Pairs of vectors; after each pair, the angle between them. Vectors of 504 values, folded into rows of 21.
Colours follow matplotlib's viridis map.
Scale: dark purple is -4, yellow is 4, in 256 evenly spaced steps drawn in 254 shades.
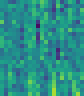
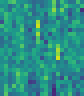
nearly opposite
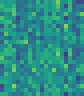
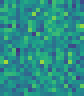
partly aligned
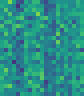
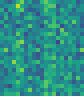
nearly opposite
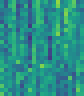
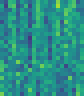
nearly parallel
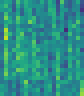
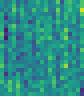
nearly opposite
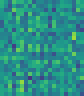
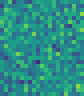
partly opposed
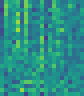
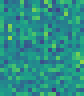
partly opposed
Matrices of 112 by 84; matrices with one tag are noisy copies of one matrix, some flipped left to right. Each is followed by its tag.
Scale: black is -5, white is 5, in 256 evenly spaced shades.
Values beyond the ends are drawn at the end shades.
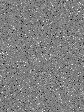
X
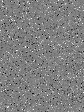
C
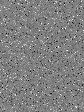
C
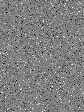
X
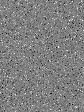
C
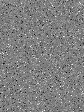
X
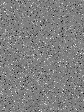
X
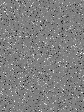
X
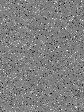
C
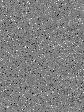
C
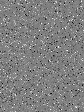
C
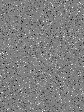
X
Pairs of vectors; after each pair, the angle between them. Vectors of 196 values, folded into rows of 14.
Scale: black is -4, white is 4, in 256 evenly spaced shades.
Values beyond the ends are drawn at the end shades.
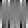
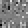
partly opposed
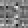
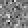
partly opposed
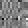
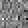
nearly opposite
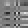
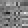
nearly parallel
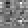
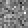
partly opposed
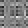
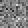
partly aligned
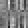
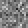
orthogonal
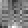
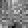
nearly opposite
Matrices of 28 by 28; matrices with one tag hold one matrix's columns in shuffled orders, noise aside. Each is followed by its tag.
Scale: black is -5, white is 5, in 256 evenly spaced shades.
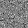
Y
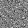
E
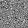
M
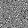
E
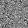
Y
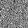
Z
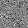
Y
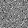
E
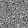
Y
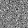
Z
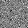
E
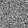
Y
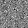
Z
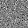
M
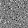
M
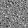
Y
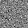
E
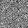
Z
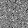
Z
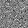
E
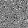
M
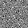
E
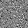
E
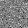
E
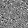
M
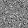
Y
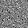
E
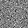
E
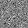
Y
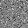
M
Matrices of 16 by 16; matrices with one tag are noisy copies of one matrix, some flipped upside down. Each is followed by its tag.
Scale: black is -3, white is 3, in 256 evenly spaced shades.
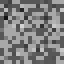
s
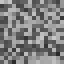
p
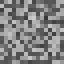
s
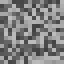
p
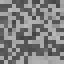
p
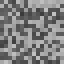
p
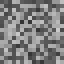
s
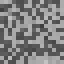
p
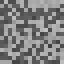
p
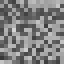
p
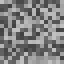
p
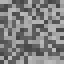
p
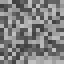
p
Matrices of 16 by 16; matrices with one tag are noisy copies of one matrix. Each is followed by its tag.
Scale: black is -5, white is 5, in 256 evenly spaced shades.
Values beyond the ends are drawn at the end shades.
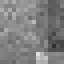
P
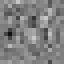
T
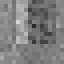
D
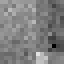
P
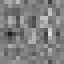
T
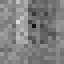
D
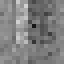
D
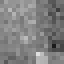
P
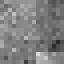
P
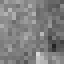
P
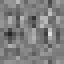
T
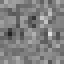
T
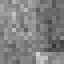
P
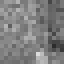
P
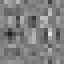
T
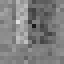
D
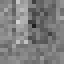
D
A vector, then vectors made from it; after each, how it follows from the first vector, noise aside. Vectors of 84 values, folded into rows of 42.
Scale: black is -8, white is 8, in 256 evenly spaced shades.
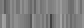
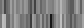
scaled up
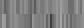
copied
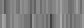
copied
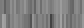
copied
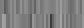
copied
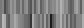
scaled up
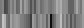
scaled up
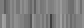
copied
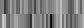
scaled up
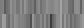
copied
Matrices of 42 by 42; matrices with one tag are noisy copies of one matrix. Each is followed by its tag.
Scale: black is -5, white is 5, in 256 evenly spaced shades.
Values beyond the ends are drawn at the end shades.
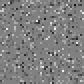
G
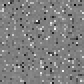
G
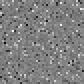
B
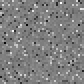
B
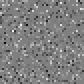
B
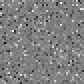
B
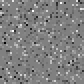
B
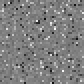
G
